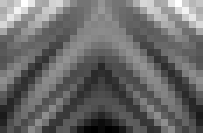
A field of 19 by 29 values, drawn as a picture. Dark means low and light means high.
Calmest part: top middle. Slope: up to the top. Lone odd cells: none. Mirror symmetry: left to right. Ninth with the lowest average: bottom middle. Average level on the scale: 40%.
